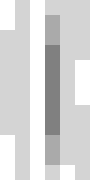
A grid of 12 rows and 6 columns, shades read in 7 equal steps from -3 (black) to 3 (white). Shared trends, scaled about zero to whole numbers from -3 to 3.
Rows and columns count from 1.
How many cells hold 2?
41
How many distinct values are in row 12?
2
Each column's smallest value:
2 2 3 0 2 2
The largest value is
3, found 21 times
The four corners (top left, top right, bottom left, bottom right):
3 2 3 2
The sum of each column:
29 24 36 8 25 27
